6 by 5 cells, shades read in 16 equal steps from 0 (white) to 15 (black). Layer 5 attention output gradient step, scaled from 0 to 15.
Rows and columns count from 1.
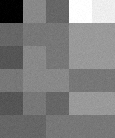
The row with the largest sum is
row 6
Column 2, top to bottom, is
7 8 7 7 8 9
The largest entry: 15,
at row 1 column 1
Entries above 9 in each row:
1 0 1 0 1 0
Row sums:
32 37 37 38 39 42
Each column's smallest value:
8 7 7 0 1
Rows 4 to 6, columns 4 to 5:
8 8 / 6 6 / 8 8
